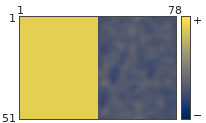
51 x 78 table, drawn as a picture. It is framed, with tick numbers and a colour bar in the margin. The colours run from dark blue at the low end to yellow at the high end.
The table splits into one row of 2 panels. Panel 1,1: very high, flat. Panel 1,2: low, blotchy, faint in contrast.
